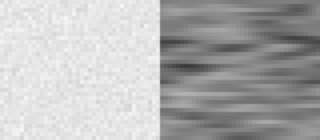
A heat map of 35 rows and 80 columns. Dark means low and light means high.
The table splits into one row of 2 panels. Panel 1,1: very high, fine-grained, faint in contrast. Panel 1,2: middling, streaked across.
